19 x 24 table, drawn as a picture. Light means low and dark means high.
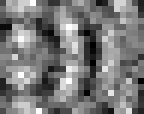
Stripes running up and down repeat 3 times from left to right. No overall slope runs across the table. No row or column stands out. Rings spread out from the middle left. No seam splits the table.
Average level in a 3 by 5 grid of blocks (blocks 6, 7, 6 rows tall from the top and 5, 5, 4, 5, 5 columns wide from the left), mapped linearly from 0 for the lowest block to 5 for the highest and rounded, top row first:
25152 | 15043 | 25153
